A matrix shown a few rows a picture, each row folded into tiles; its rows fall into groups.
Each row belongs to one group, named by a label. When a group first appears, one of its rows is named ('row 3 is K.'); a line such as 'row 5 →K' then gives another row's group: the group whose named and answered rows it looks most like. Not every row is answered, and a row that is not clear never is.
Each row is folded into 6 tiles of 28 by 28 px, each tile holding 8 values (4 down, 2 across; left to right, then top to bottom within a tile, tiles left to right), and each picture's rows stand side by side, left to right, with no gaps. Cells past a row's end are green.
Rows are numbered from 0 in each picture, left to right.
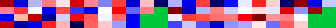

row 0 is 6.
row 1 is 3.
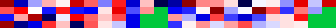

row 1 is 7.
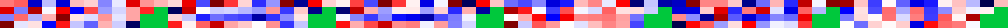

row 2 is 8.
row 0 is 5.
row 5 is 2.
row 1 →8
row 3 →6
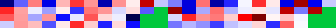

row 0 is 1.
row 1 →3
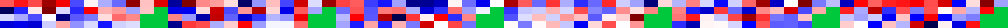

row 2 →2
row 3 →2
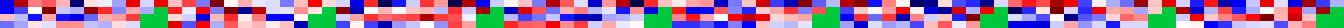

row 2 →3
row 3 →8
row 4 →3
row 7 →3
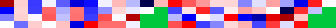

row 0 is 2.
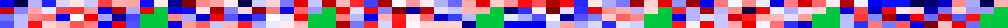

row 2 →5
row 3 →7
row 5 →2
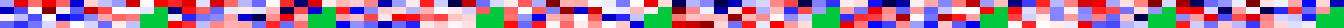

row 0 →7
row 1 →8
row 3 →5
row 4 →6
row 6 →1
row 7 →6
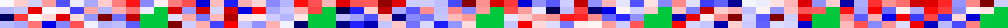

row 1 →5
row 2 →7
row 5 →1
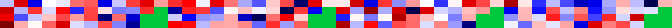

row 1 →8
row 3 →2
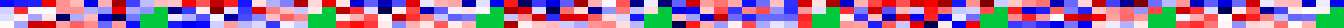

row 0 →8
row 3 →6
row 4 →7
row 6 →3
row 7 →6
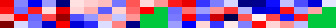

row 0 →5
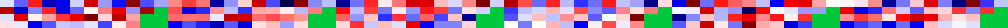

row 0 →3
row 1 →3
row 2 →1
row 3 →2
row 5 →3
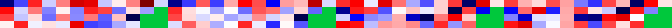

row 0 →1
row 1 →1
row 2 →8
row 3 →8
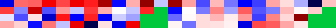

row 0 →1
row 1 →2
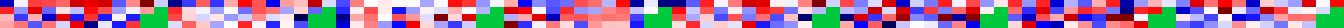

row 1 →1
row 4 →1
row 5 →5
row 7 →7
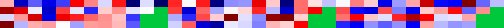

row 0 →6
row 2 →3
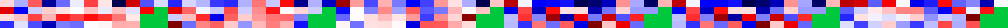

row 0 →3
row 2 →2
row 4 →2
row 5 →2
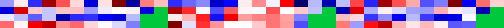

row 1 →6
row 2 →8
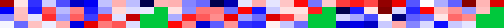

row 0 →2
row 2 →7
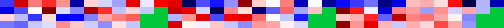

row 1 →6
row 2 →6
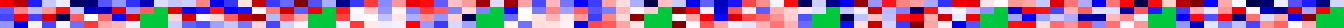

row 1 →3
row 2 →1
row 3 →2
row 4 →6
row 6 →8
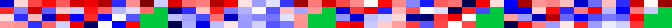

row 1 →7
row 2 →8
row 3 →7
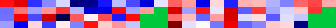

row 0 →2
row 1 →5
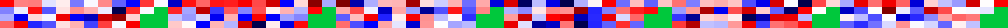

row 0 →8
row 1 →1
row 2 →6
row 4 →8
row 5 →7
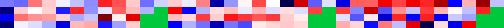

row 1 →3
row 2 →1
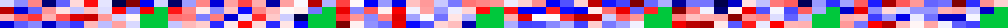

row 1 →1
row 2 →5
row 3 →3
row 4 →6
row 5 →8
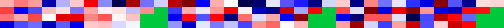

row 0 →3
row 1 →2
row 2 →8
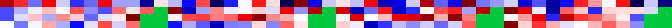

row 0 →2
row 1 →3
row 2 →3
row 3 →6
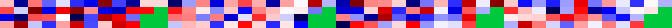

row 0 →8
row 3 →6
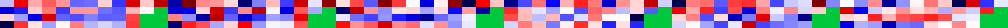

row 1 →7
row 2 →8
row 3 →1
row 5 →3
